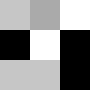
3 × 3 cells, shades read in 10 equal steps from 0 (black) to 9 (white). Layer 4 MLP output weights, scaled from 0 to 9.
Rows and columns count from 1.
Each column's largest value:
7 9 9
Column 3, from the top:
9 0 0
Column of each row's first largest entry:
3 2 1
